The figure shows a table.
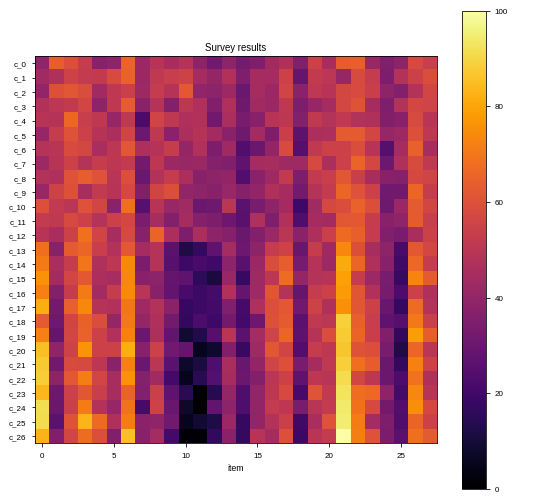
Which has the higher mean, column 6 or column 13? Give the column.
6
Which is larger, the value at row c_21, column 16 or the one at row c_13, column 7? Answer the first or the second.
the first
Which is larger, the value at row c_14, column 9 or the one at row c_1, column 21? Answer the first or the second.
the second
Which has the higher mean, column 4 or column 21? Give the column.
21
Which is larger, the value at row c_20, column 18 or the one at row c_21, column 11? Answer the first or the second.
the first
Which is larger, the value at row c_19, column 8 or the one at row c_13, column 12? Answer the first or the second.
the first
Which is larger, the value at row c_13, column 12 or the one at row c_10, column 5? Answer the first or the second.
the second
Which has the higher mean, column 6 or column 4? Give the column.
6
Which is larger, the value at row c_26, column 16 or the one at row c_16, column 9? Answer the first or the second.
the first
